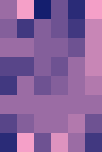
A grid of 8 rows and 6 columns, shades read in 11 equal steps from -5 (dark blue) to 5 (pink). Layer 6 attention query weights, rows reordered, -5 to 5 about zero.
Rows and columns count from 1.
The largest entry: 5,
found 3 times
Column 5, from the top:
-4 -3 -1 1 1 1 2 1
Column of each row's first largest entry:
2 6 6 6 6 1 5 2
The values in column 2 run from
-3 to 5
